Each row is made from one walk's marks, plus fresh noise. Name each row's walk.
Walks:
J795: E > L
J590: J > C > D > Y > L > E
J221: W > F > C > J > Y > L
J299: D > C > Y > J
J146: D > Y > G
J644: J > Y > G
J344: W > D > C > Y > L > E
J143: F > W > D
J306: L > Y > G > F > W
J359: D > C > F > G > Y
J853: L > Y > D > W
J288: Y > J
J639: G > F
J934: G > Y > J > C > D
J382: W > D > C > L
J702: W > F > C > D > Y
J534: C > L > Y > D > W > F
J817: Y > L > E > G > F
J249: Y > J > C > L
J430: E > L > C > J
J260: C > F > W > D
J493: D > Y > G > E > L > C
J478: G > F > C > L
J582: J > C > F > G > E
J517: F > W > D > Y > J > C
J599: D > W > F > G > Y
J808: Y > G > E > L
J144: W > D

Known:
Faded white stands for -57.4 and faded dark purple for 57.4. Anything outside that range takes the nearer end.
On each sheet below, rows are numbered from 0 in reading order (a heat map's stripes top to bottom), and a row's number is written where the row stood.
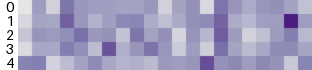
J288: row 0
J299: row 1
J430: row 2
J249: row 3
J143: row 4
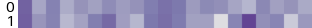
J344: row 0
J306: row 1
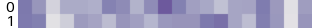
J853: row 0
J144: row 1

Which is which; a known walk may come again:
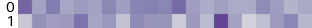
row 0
J344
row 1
J430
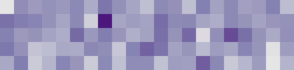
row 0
J644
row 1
J146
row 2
J599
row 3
J853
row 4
J795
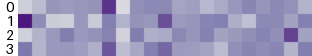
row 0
J221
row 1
J382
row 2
J517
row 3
J534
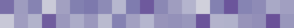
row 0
J306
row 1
J299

